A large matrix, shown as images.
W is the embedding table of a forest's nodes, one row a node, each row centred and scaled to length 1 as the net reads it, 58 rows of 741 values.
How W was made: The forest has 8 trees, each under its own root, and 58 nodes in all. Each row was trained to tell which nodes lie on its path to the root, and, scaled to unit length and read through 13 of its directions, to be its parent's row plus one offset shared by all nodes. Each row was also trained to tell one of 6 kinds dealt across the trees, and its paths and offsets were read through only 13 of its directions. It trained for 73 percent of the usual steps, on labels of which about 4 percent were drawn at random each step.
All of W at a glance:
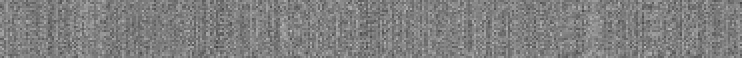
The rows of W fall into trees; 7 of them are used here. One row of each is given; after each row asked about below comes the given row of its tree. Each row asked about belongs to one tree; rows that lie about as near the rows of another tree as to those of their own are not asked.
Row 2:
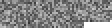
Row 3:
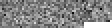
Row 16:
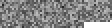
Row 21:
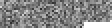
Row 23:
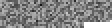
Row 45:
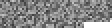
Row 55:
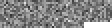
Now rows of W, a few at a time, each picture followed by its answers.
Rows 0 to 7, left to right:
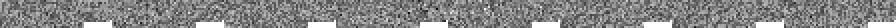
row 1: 45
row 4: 21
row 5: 45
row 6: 45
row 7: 3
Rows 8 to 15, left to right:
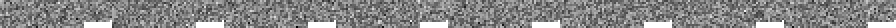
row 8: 45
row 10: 3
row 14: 3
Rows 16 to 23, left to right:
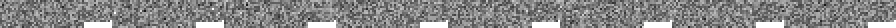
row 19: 2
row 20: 21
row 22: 21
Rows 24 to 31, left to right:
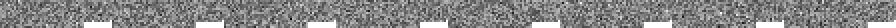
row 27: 55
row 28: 21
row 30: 3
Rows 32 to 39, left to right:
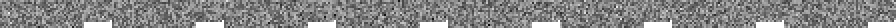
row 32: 23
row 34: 23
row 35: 23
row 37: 55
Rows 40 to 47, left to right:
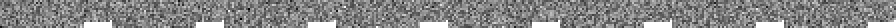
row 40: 3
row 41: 23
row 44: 3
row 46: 23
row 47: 23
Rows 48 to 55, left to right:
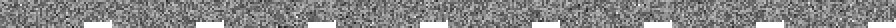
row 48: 23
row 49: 2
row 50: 23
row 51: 3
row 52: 2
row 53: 23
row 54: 2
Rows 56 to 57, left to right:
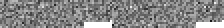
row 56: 55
